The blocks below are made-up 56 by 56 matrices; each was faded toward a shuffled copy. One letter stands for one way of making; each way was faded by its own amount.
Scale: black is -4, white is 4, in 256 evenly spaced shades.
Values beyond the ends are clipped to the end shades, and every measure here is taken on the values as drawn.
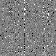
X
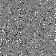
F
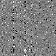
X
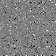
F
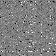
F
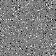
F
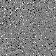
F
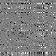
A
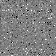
F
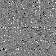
F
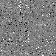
F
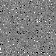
F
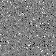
F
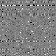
A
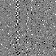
X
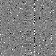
X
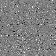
F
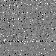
F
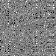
X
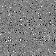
F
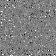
F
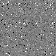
F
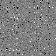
F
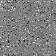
F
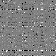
A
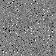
F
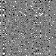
X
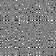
A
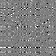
A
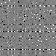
A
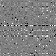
A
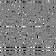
A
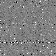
F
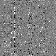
X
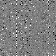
X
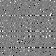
A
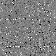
F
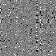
X
